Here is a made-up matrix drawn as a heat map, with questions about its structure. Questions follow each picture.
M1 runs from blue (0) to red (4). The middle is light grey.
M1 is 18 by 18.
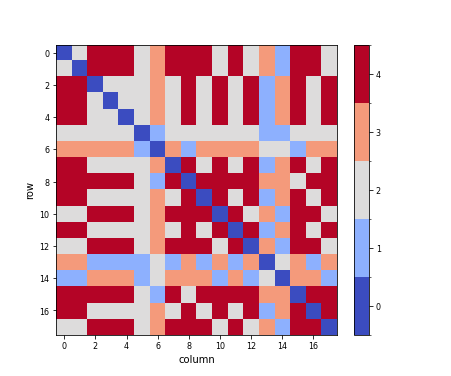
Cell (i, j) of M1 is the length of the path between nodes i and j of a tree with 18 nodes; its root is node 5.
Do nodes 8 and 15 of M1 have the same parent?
yes
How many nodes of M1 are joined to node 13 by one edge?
8
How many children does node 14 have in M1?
5
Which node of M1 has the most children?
13
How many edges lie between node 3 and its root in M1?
2
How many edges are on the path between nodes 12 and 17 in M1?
2
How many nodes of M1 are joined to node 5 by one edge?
3
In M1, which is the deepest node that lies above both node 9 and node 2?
13
